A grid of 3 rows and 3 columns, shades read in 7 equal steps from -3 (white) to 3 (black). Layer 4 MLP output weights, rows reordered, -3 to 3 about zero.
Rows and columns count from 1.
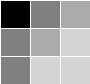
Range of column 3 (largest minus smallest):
1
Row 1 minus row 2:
3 1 1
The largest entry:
3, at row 1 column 1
